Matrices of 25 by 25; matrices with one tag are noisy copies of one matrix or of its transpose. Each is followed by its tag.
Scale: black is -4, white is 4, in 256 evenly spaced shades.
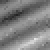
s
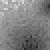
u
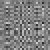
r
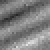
s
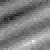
s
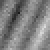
s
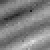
s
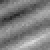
s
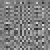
r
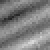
s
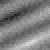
s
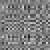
r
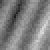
s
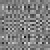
r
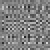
r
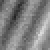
s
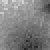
u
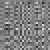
r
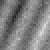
s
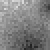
u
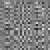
r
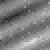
s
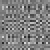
r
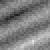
s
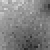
u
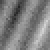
s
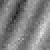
s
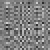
r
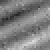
s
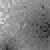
u
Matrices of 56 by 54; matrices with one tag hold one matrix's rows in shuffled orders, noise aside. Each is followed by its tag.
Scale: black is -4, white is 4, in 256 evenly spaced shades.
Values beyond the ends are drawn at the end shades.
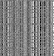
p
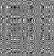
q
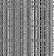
p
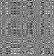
q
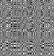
q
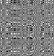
q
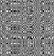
q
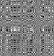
q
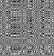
q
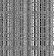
p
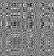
q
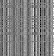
p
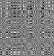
q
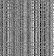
p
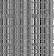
p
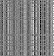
p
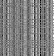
p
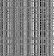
p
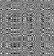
q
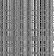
p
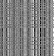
p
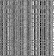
p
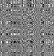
q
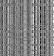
p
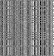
p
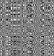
q
